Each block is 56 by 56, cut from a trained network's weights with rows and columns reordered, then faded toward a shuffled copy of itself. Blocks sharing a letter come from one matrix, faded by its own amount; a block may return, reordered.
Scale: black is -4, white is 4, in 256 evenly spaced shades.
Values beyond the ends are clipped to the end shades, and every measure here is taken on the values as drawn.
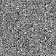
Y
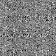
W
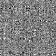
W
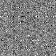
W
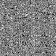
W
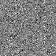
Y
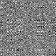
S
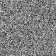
Y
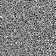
Y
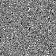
Y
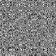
S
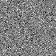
Y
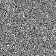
Y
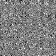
W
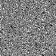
Y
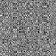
S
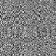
S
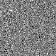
Y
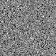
Y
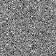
Y
